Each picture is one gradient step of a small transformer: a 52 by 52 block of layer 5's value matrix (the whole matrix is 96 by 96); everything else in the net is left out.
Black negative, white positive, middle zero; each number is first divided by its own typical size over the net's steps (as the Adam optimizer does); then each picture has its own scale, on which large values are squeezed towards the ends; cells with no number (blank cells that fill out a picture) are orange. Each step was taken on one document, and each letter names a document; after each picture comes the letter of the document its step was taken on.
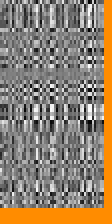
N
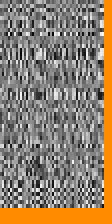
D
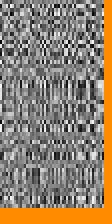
D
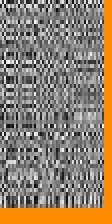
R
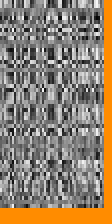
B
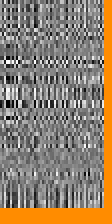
R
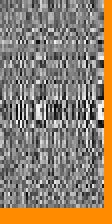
D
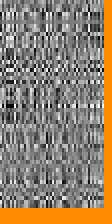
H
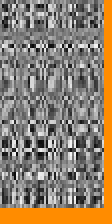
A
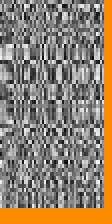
B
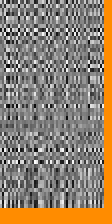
R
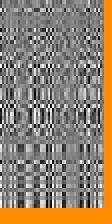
H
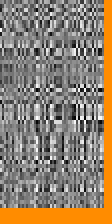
N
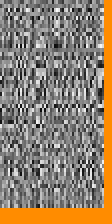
D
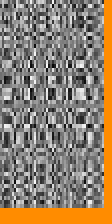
A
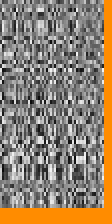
A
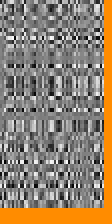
R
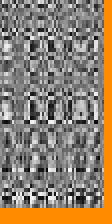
A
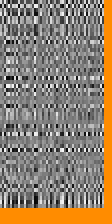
R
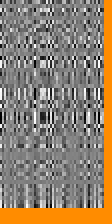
H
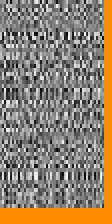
R
